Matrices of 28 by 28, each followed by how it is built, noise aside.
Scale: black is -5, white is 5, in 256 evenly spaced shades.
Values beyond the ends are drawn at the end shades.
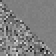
lower triangular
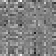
low rank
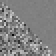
lower triangular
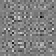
low rank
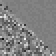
lower triangular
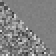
lower triangular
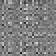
low rank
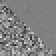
lower triangular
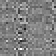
low rank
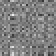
low rank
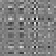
low rank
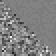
lower triangular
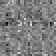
low rank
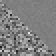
lower triangular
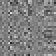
low rank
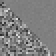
lower triangular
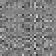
low rank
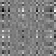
low rank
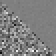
lower triangular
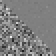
lower triangular
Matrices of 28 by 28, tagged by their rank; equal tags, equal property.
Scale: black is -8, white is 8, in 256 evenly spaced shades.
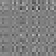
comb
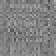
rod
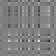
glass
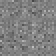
rod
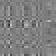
comb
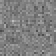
rod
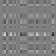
glass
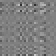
comb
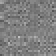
rod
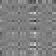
comb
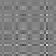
glass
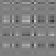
glass
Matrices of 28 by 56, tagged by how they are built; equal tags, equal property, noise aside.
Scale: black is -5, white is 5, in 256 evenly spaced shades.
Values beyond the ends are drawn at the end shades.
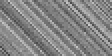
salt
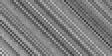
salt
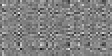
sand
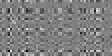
sand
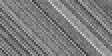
salt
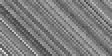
salt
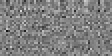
sand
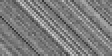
salt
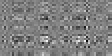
sand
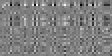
sand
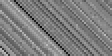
salt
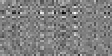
sand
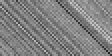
salt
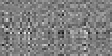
sand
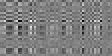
sand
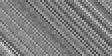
salt
